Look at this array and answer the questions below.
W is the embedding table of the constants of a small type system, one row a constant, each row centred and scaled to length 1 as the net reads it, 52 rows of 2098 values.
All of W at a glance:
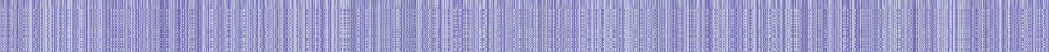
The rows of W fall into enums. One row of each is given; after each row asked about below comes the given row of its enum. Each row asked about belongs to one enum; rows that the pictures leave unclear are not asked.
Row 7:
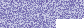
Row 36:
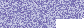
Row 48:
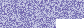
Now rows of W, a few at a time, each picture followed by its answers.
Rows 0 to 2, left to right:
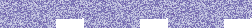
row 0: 36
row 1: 36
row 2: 36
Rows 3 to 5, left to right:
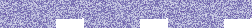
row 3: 36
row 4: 36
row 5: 7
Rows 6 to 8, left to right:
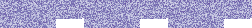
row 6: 36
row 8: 7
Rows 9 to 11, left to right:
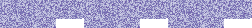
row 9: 48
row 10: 48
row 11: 48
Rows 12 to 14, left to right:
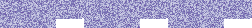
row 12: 36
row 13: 48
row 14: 48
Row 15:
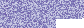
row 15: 36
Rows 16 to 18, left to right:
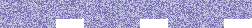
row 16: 36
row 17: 48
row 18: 48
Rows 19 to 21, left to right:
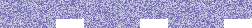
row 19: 36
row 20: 48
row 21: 36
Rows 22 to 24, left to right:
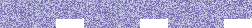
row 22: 48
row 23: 48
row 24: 36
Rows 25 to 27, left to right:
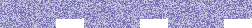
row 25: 48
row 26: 36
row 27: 36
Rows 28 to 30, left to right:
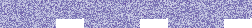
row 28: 48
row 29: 7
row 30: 36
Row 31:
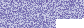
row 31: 7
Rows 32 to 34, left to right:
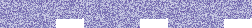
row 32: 7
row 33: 48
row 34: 7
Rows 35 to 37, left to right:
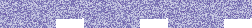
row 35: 36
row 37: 7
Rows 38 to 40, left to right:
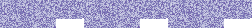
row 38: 48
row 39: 48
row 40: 48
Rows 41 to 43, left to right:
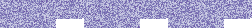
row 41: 7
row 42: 48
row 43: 36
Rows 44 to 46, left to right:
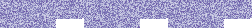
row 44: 7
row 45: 48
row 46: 7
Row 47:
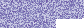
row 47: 7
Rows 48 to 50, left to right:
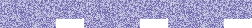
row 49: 48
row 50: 48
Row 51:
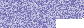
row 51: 36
